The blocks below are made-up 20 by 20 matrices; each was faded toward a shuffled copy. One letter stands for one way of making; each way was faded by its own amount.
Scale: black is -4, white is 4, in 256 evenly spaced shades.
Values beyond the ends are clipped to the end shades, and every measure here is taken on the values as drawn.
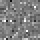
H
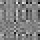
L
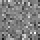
H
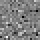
H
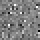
H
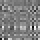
L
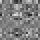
L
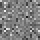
H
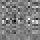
L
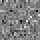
H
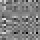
L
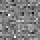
H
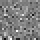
H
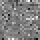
H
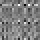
L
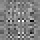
L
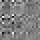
L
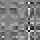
L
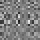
L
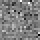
H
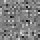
H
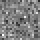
H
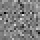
H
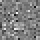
H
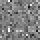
H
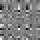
L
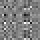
L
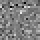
H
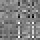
L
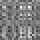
L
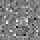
H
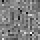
H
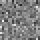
H
